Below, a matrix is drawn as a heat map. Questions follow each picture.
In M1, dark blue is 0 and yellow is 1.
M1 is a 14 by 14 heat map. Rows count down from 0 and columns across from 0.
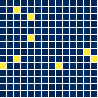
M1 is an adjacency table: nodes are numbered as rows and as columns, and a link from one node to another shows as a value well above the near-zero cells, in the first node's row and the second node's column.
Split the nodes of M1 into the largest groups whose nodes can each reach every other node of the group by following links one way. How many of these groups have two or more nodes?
0
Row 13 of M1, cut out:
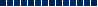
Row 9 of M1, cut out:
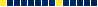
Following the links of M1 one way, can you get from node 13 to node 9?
no
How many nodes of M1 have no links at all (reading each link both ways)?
4
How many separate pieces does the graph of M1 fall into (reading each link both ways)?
6
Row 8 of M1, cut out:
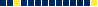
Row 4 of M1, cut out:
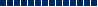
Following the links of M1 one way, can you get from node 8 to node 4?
yes
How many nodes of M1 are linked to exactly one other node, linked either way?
6
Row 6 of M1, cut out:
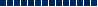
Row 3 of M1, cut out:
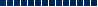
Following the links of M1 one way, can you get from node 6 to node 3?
no
